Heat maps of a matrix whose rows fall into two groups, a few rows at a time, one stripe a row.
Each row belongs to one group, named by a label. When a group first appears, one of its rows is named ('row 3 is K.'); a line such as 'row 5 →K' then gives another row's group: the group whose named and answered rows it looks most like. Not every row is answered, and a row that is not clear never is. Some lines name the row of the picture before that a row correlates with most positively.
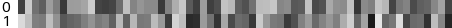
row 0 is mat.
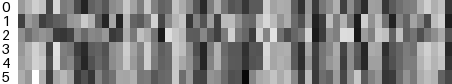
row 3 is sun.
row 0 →sun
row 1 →mat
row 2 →mat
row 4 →sun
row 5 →sun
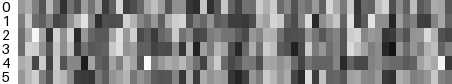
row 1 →mat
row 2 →sun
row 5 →sun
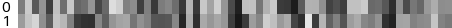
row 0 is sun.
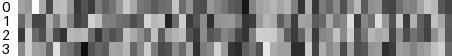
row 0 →sun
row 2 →mat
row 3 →sun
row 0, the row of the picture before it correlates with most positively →1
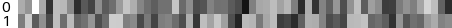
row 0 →sun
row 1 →sun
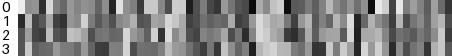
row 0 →mat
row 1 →mat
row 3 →mat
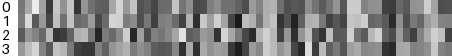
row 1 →sun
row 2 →mat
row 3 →sun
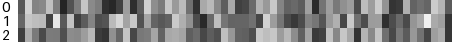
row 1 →sun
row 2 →mat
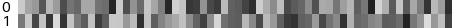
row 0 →mat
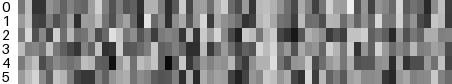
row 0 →mat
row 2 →sun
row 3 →mat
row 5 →sun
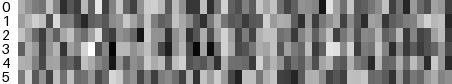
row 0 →mat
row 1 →sun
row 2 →mat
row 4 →mat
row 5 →sun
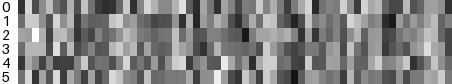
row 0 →mat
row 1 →sun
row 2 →sun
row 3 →sun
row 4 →mat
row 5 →sun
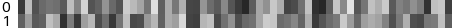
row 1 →mat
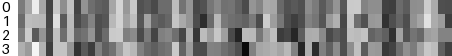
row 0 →sun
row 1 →sun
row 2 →sun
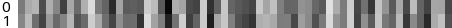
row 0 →mat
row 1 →mat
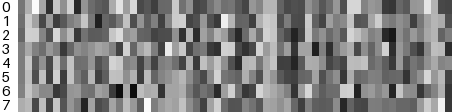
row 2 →sun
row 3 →mat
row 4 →sun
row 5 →sun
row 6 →mat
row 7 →sun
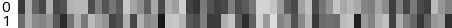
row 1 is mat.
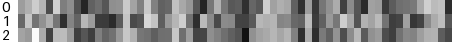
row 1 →mat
